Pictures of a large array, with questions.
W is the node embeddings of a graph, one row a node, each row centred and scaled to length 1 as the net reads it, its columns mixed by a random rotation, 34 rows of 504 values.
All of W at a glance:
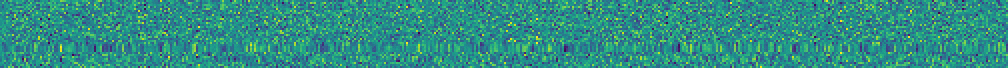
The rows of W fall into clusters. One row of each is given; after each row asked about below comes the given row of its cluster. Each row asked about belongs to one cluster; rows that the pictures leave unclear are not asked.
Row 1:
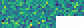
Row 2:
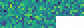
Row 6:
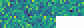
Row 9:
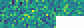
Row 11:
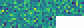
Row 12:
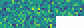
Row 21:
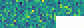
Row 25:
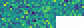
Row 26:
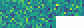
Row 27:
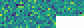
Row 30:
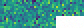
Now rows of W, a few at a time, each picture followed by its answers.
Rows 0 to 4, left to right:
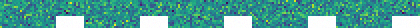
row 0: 2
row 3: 21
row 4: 2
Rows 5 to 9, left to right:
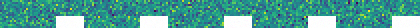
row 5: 26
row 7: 27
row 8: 11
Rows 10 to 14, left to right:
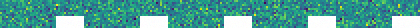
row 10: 26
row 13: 9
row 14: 1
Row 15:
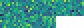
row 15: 6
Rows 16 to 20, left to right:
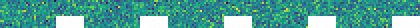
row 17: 30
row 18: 21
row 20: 12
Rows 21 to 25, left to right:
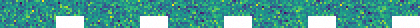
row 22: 25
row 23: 25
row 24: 25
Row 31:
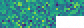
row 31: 1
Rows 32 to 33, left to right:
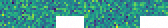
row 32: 9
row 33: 30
